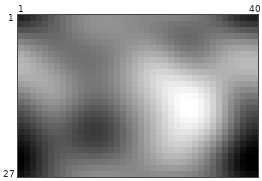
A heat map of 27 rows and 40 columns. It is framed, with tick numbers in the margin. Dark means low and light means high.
Stripes: none. Ninth with the highest average: middle right. Histogram: bell-shaped. Roughest part: bottom right. Lone odd cells: none.
